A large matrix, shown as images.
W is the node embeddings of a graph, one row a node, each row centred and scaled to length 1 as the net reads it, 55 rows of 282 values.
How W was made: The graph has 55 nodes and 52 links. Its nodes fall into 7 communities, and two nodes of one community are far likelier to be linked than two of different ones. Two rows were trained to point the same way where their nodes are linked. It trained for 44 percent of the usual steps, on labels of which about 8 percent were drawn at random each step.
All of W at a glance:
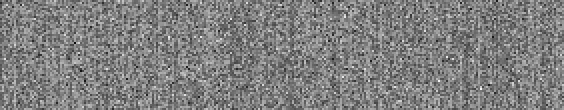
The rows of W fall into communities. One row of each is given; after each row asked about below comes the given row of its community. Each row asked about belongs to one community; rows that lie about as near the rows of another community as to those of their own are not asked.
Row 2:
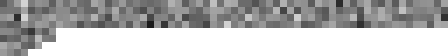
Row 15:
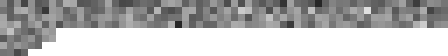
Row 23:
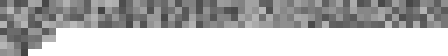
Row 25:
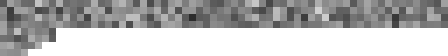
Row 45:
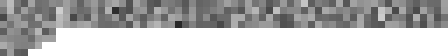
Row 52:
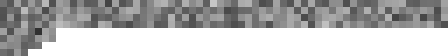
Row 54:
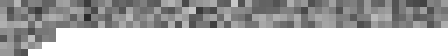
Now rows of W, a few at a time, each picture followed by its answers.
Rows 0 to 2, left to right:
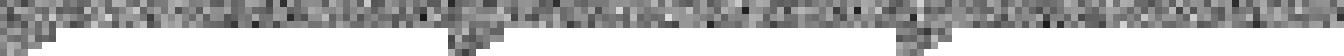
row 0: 25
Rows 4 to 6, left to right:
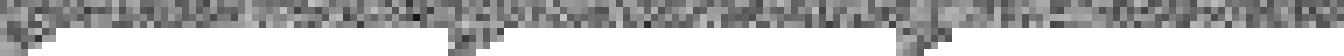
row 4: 23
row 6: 54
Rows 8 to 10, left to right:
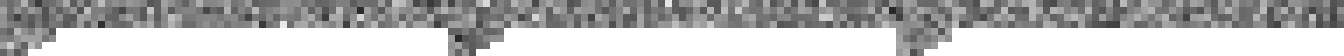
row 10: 45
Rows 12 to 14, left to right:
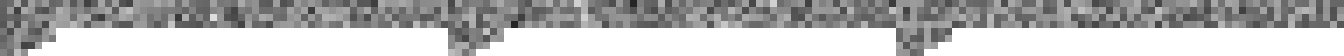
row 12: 52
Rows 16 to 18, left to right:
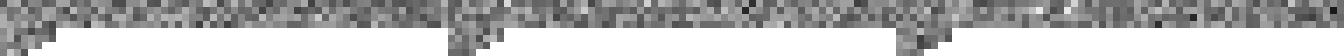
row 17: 52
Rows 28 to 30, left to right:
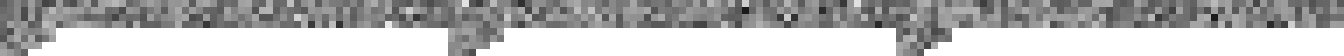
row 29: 45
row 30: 54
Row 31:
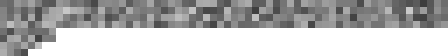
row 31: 54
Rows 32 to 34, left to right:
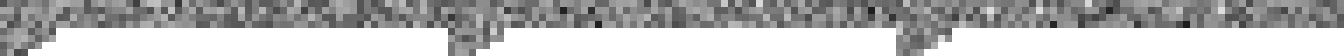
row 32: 23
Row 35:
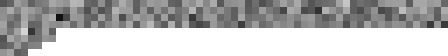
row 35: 23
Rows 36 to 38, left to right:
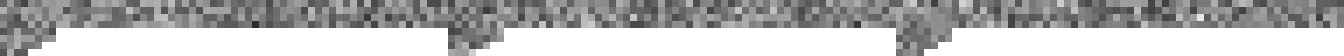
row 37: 52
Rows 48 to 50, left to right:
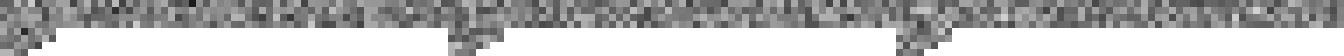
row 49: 2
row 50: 15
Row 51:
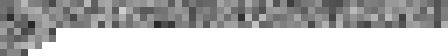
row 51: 15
